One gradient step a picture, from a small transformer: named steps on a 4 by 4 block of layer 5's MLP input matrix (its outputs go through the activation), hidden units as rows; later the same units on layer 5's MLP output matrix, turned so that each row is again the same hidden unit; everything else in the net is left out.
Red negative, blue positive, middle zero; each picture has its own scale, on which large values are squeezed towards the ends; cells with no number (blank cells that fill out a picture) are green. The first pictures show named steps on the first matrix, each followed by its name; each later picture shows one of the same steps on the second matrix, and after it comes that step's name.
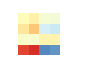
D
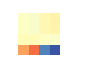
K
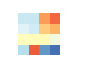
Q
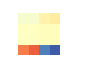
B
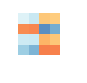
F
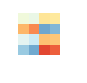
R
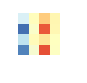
F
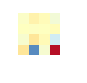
K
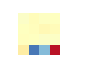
D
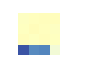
D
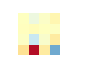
K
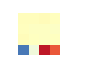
D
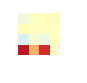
K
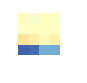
Q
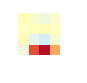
K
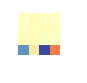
D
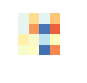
F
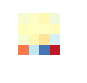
K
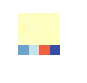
D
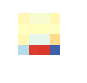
K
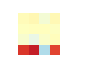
Q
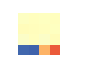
D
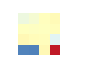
B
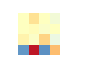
B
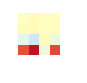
B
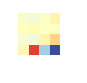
K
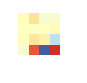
B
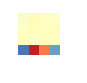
D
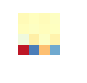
Q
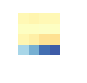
K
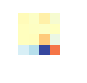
K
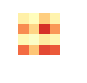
R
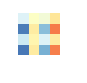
F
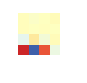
Q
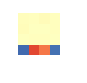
D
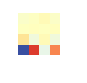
Q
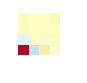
Q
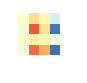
R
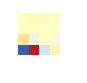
B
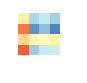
F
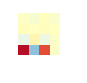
Q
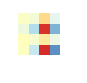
R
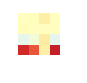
B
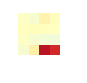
Q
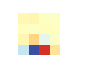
K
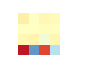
Q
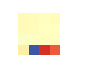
D
